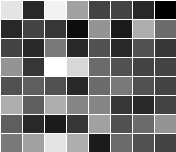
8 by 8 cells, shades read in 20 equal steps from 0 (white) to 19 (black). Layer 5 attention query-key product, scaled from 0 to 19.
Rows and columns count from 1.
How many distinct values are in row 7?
8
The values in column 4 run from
3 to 18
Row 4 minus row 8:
-2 8 -2 -3 -6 2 1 0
